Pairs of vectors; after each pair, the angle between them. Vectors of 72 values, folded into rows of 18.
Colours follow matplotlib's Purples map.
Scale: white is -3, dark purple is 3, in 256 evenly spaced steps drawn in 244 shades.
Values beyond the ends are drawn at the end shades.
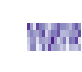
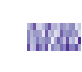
nearly opposite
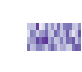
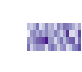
nearly parallel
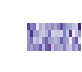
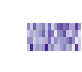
orthogonal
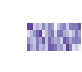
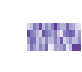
nearly opposite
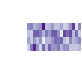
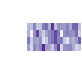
partly aligned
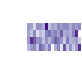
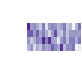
partly opposed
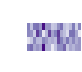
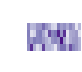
partly aligned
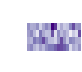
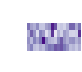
nearly parallel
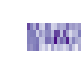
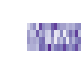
nearly opposite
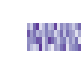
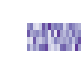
orthogonal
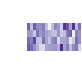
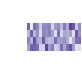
partly aligned
